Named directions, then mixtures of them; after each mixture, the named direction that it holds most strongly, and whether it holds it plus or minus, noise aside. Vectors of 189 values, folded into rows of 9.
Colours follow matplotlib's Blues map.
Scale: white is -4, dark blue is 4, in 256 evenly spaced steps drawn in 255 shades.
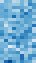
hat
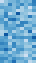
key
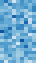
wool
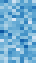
wool, plus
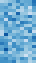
key, plus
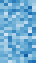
key, minus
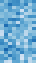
hat, minus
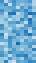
key, minus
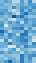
hat, plus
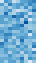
wool, plus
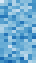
key, plus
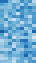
key, minus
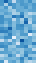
wool, plus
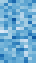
wool, minus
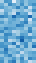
wool, plus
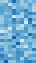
wool, minus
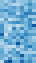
hat, plus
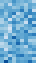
wool, minus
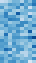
key, plus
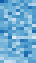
key, minus
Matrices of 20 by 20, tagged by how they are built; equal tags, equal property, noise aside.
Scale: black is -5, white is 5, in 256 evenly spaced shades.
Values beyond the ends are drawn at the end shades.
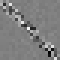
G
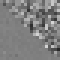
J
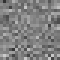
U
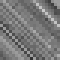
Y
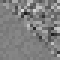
J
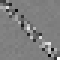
G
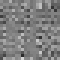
U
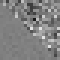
J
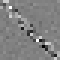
G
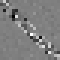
G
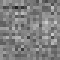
U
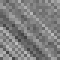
Y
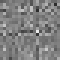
U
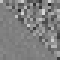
J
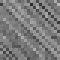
Y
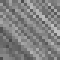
Y
